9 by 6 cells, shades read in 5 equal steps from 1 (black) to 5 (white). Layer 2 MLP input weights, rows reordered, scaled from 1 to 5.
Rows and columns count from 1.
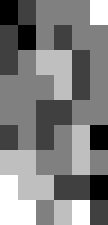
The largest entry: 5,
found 5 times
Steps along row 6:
up down up up down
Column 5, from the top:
3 3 2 2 3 4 4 2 5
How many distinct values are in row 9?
4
